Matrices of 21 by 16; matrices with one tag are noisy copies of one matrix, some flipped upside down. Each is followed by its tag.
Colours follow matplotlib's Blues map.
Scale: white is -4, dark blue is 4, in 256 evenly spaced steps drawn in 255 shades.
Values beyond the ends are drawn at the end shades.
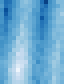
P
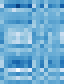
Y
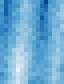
P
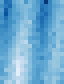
P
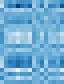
Y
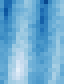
P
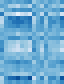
Y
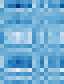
Y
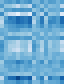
Y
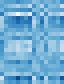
Y
